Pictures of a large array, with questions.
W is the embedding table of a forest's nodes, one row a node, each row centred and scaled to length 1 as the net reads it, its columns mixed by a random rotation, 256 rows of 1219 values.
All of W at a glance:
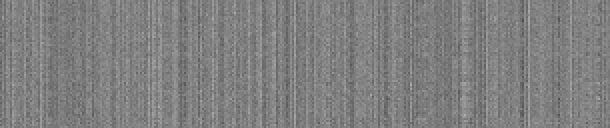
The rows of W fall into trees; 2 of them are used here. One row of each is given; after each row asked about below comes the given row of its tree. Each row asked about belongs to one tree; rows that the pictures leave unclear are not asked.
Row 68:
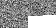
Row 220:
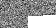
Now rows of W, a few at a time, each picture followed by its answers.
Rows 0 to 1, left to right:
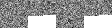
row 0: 220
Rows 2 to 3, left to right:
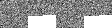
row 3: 68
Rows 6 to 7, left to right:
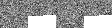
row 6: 68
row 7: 220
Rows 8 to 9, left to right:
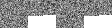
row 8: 220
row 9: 68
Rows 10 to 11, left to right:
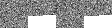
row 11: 220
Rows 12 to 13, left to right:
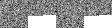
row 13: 220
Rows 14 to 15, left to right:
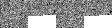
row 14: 220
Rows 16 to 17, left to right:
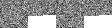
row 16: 220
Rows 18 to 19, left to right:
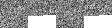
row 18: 220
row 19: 68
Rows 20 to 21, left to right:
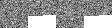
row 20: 68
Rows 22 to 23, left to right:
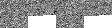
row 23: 220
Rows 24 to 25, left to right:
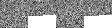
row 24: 68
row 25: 220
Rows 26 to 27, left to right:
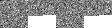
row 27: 220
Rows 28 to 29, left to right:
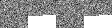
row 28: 68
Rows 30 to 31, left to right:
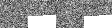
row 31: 220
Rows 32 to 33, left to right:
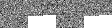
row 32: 220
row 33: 68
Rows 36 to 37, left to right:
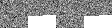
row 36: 68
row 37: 68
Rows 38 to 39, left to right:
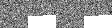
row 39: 68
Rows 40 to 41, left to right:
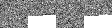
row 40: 220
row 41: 68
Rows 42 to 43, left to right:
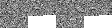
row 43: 68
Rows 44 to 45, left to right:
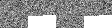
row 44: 68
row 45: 220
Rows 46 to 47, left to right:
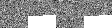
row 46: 68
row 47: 68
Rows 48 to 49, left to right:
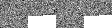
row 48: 220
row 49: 220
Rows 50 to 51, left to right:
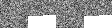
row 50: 220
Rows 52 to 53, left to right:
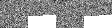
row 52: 68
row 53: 220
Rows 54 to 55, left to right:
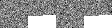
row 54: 68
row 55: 68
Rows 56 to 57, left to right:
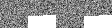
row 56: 220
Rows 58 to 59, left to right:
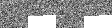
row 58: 68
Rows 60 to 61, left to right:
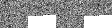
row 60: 220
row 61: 220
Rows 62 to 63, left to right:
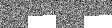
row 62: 68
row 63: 68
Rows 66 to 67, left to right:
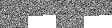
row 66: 68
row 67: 68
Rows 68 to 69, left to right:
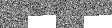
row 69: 220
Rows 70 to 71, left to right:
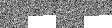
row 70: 68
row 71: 68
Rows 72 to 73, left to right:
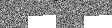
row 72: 68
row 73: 68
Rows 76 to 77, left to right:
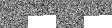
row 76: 220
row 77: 220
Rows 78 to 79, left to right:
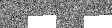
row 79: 220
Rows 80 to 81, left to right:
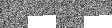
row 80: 220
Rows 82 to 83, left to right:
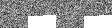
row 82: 68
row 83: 220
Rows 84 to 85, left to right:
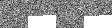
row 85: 220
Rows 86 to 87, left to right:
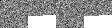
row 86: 68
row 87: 68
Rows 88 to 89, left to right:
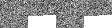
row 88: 220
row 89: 220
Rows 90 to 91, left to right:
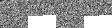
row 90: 68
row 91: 220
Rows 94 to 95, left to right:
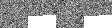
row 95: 220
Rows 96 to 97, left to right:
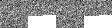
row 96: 68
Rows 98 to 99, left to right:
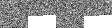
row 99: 220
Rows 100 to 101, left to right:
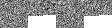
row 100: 220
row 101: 68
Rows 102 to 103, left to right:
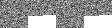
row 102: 68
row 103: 68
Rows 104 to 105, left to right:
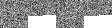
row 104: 68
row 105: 220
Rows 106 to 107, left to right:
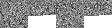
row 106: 220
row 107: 220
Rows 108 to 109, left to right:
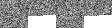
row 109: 220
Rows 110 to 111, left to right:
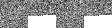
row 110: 220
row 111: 220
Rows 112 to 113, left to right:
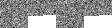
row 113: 68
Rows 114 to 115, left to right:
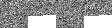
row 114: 220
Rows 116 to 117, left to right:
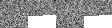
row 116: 68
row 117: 220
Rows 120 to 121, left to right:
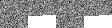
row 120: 68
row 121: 68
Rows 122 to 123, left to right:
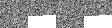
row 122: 68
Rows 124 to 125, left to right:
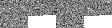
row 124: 68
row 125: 220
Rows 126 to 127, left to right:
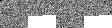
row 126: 68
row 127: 68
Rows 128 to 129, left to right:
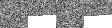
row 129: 220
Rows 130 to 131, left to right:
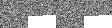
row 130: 68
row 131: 68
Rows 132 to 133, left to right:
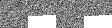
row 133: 68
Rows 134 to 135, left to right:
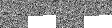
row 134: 68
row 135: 68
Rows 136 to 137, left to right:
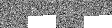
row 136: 220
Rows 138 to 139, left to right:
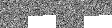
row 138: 68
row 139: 68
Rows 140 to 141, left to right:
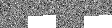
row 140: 220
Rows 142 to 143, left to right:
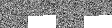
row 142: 220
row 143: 68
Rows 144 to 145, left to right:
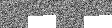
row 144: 68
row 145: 68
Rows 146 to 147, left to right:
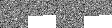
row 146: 68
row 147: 68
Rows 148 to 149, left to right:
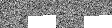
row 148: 220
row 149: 68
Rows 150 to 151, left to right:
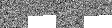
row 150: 68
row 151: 220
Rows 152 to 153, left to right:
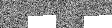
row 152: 68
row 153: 220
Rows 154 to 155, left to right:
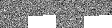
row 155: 68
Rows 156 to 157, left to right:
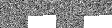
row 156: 220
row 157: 220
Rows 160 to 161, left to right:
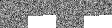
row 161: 220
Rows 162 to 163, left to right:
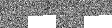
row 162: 220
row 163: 68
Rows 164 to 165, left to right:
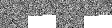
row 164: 68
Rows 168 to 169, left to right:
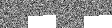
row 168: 68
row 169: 68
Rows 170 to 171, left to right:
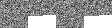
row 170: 68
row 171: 68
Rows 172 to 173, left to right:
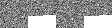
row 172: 68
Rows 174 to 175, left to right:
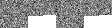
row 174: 68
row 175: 220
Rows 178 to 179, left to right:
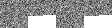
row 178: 68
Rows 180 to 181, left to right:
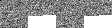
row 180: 68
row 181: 220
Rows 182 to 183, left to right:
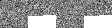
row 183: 220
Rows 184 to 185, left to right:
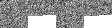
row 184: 68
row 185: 220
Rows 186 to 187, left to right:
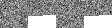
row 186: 220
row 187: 68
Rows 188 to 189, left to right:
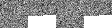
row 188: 220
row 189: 220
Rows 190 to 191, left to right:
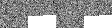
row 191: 220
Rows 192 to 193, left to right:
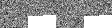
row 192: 68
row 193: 220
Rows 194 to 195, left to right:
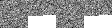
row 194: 68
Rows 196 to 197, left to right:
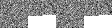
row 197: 68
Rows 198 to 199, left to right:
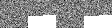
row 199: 68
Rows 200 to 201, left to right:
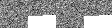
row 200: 68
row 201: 68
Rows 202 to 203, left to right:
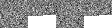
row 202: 220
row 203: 220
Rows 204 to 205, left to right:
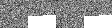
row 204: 68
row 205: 68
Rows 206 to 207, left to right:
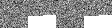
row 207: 68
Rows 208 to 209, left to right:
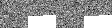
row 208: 68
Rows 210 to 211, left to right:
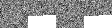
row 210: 220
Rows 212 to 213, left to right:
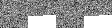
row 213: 68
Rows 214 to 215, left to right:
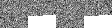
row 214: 68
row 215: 68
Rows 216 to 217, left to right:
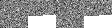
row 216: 68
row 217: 220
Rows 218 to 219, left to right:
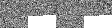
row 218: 68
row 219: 220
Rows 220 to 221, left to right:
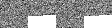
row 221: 68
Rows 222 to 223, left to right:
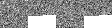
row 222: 68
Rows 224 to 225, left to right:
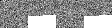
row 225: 68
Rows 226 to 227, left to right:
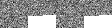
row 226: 68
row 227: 68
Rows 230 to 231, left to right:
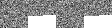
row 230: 68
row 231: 68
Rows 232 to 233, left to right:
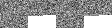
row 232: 220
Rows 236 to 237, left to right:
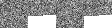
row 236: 220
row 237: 220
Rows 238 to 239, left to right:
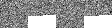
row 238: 220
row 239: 68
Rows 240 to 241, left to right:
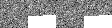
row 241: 68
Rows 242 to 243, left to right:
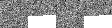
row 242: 68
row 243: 220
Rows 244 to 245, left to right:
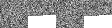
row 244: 220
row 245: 220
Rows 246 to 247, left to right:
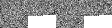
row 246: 220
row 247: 220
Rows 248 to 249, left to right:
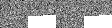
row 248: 220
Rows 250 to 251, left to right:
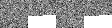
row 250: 68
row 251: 68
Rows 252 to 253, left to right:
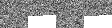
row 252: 68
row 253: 220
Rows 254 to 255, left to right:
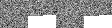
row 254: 68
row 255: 220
